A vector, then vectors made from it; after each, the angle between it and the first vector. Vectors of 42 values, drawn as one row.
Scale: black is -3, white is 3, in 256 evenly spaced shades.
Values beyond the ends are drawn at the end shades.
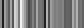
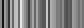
nearly parallel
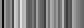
nearly parallel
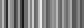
partly opposed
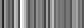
nearly parallel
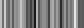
partly aligned
